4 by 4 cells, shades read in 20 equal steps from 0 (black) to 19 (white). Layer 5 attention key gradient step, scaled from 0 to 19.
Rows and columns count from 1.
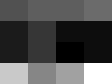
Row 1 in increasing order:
6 7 7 8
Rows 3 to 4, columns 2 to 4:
4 0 1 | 10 12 19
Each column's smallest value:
2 4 0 1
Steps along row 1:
up same up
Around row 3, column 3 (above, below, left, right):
1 12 4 1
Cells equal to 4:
2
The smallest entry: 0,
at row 3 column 3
